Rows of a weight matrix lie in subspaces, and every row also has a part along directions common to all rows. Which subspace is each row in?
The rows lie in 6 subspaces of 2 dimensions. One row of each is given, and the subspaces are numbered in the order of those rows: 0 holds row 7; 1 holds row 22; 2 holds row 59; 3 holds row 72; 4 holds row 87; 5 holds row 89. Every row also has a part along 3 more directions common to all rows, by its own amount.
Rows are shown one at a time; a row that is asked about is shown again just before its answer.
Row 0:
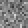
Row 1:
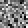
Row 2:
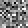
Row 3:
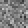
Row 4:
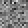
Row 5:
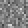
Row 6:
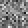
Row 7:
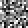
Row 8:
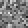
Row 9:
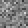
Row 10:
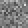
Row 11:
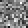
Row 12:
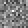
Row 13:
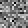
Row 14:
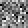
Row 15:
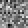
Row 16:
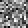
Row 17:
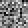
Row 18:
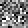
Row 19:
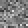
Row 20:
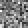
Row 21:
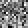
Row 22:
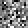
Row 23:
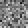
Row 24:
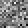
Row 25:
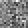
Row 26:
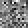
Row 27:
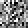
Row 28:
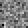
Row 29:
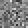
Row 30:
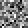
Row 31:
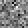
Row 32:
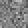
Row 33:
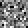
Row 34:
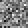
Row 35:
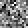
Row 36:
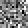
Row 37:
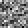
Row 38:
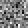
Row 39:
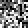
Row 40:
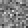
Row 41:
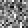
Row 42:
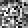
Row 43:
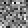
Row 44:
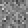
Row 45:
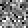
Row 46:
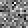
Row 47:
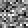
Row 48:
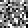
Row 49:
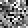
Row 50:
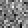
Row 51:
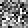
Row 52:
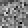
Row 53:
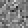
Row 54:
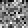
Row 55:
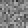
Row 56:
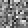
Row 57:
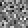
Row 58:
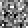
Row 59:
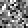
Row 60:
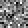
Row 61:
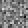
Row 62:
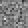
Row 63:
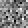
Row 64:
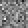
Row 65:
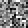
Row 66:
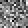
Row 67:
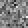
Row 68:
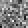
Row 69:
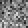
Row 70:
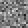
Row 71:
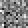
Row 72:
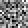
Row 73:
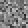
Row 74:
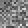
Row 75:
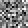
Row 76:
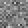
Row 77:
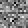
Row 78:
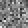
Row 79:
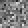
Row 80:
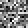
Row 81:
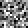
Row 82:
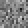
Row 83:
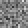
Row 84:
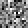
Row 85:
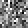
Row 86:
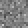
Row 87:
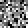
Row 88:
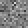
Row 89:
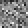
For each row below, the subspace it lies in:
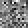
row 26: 1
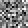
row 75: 3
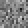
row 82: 4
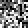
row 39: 0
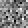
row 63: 4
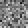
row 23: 4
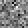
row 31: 2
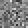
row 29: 1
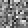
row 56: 1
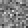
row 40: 1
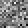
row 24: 3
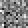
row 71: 0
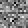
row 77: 2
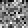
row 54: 1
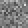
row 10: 5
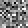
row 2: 3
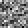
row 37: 4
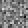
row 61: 0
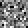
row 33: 0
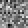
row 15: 2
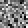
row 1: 4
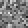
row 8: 2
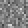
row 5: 4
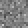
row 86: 0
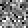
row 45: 5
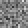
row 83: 3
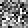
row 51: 5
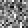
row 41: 0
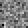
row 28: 0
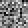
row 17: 5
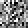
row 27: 1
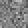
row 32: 1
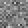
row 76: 3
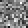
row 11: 4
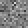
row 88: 2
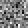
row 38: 3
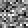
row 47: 3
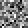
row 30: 0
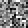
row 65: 1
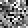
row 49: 2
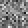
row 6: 5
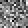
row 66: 2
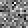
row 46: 2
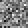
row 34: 4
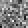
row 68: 0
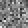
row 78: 4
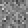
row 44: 5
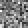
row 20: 0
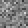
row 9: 3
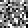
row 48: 4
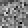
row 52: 5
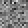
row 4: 1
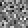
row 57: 0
